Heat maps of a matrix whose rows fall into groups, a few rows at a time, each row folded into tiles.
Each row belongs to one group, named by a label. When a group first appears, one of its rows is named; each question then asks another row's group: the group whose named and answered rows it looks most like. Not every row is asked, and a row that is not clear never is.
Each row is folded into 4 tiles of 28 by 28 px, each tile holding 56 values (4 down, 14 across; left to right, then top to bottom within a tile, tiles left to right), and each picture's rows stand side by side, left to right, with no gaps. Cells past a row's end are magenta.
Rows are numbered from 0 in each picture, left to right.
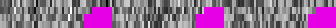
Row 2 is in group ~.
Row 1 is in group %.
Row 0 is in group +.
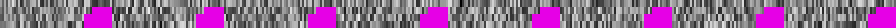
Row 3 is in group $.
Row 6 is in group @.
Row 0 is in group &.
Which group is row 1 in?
%
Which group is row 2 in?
%
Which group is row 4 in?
@
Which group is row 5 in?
+
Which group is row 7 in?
&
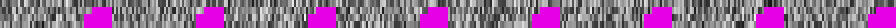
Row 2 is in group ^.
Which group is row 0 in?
+
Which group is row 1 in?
^
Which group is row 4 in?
%
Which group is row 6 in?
&
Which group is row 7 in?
&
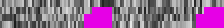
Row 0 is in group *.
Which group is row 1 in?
%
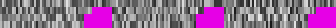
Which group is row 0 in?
+
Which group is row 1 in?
@
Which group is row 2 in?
~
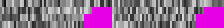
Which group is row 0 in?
*
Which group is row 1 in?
~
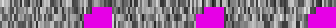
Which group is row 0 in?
@
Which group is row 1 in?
~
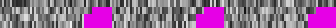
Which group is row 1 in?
$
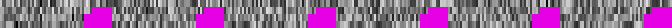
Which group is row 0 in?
*
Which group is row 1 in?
$
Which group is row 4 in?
@
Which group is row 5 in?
&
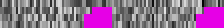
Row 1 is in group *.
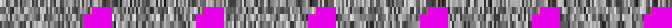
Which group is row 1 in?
$
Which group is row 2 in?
+
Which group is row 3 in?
&
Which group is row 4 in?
%
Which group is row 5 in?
^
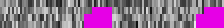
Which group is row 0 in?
^
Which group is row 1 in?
~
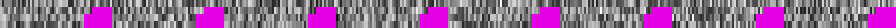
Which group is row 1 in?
+
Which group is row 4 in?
*
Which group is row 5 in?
^
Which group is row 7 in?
$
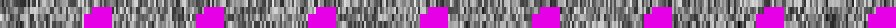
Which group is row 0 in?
~
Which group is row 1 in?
$
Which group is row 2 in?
*
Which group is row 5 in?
@
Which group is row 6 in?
&
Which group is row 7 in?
%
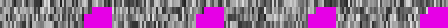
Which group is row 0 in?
@
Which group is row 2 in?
*
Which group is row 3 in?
$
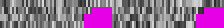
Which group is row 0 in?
$
